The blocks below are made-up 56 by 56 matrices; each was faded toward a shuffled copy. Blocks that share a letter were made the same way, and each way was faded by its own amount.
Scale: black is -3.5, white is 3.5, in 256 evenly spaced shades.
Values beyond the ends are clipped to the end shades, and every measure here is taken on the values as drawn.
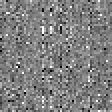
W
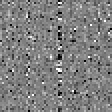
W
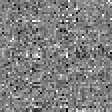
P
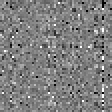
W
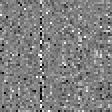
W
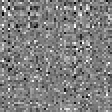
W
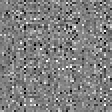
W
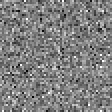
P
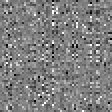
W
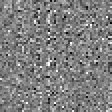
P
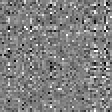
W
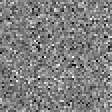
P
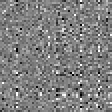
W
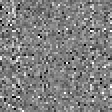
P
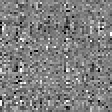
W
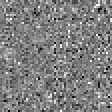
P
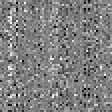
W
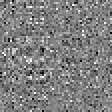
P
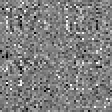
W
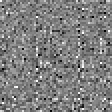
W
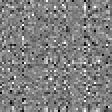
W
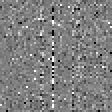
W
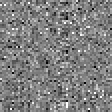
P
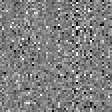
W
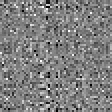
W
